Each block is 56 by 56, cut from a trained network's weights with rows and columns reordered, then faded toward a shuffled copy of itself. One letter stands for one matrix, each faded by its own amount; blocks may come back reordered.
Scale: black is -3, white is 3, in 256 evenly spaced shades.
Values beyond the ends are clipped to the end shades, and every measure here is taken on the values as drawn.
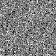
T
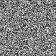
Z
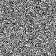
Z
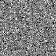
T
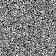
T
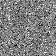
T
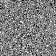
T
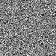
Z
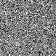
T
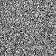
Z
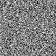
Z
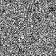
Z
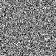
Z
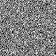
Z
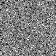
T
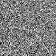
Z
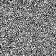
Z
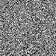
Z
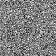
Z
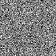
Z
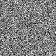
Z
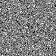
T
